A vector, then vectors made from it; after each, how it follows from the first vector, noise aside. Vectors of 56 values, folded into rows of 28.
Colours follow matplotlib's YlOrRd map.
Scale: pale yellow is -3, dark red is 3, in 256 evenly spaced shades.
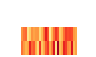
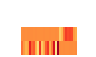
partly zeroed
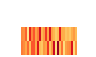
sign-scrambled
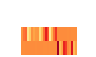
partly zeroed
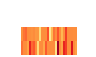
partly zeroed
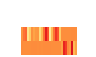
partly zeroed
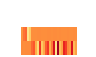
partly zeroed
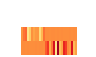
partly zeroed
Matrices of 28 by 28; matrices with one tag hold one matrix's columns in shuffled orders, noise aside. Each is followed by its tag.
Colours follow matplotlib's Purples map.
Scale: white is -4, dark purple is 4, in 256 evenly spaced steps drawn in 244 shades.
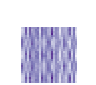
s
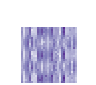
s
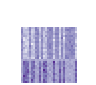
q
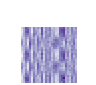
s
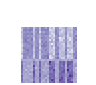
q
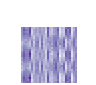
s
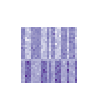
q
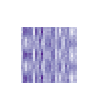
s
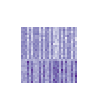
q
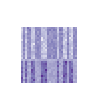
q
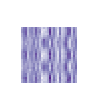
s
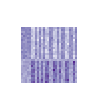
q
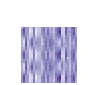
s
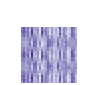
s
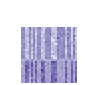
q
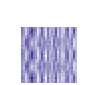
s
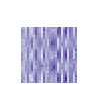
s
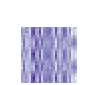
s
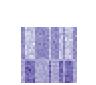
q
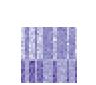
q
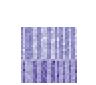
q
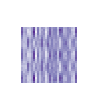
s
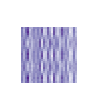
s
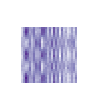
s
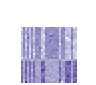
q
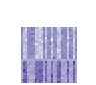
q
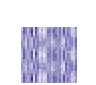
s
